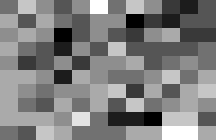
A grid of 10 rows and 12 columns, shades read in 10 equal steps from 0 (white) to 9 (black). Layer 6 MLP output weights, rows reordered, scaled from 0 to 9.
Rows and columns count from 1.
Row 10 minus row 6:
2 3 -2 -5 2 1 0 -2 -1 -2 -5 0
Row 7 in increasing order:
2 2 3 3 3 3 4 4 4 5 6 7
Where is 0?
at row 1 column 6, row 10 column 10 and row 10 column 11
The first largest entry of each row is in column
11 8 4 4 2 4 8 3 9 2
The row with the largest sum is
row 2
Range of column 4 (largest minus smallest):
6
